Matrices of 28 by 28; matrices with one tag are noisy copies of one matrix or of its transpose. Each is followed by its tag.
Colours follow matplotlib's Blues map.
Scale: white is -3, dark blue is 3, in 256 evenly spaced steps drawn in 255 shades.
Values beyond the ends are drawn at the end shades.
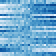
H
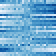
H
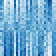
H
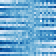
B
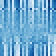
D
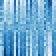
H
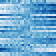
H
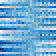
B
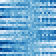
B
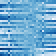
D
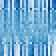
D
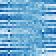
D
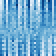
B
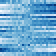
H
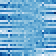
D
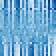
D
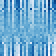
D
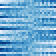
B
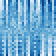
B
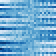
B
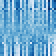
D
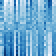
H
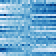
H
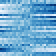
H
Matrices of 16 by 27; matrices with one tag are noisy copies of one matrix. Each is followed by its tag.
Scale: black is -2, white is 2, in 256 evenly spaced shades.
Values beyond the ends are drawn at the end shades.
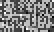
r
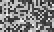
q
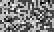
q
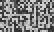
r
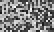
q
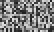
r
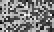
q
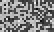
q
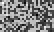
q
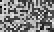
q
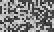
q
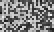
q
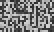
r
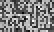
r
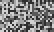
q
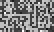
r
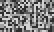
r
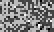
q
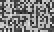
r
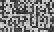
r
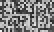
r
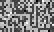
r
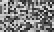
q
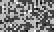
q
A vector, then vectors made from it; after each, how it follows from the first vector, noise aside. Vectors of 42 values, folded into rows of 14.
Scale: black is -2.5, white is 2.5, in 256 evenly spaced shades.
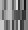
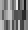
copied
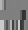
partly zeroed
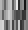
copied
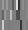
partly zeroed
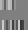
partly zeroed
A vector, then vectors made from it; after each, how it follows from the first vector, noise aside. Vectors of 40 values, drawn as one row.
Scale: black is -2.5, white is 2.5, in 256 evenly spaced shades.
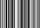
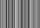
shrunk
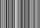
shrunk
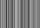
shrunk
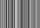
shrunk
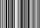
copied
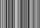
shrunk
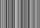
shrunk
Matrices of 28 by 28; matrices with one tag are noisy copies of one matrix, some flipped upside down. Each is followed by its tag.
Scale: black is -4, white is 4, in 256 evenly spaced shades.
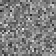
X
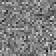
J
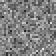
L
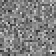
X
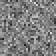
L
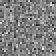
X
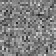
J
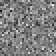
X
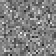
L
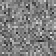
J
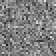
J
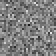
L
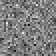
L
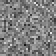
L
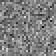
J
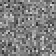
X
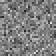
L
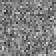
J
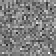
J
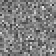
X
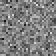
L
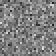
X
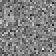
X
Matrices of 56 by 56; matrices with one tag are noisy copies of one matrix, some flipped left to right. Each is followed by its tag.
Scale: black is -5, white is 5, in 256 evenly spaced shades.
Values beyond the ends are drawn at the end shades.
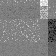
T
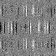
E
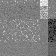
T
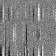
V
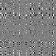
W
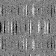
E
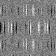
E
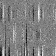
V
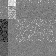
T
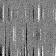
V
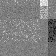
T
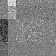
T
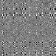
W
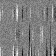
V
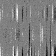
V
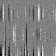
V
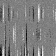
V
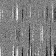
V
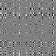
W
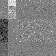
T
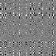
W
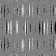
E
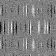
E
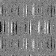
E
